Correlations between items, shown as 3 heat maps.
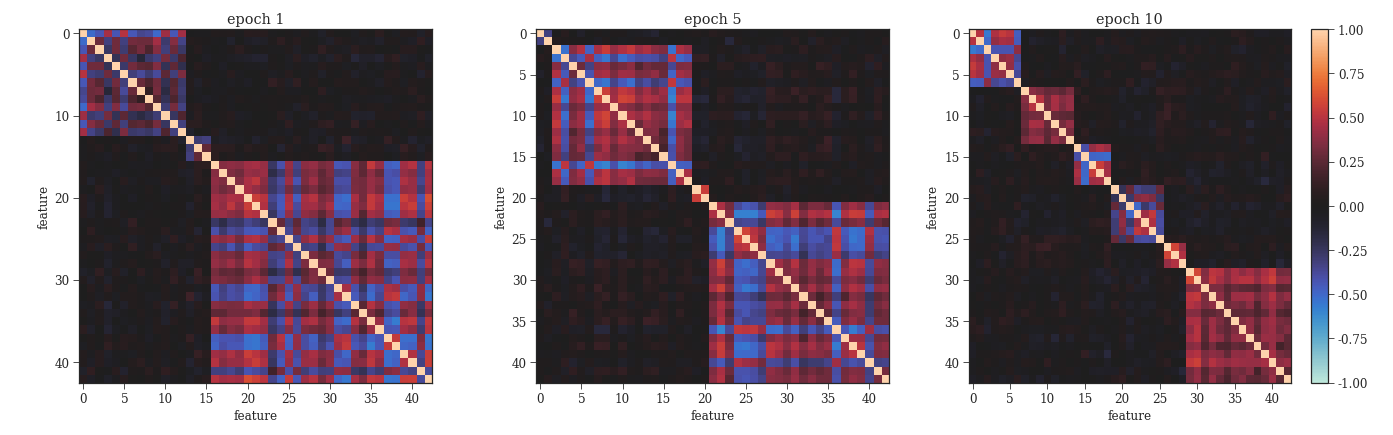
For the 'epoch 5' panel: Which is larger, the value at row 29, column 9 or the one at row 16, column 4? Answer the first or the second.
the first
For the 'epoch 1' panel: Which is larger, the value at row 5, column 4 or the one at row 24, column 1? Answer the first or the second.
the second
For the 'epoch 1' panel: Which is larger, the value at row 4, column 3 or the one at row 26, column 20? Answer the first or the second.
the first
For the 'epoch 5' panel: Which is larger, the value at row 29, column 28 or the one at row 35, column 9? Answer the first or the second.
the first
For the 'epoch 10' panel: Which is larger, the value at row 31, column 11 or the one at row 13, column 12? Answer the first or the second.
the second
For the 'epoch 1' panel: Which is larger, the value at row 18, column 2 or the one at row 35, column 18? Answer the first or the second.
the second
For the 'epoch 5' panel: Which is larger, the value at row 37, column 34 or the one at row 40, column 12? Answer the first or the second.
the first
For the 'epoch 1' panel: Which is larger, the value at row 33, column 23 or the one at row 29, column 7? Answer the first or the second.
the second
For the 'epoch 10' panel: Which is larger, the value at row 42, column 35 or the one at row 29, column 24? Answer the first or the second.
the first
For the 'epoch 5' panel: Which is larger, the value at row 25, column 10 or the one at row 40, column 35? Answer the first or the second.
the first
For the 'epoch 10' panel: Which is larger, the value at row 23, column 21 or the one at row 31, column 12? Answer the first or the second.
the second
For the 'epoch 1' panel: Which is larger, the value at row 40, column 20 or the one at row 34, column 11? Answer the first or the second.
the first
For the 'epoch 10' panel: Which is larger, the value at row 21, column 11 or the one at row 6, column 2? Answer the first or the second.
the second
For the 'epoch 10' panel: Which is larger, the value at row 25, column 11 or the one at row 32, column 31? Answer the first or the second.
the second
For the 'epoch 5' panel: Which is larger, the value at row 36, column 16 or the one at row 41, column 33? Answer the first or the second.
the second
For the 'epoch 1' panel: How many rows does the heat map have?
43
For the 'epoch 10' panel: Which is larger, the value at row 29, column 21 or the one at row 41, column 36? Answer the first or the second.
the second
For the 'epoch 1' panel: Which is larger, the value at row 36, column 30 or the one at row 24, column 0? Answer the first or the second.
the first
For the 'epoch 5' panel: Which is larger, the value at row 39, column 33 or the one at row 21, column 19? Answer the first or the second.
the first
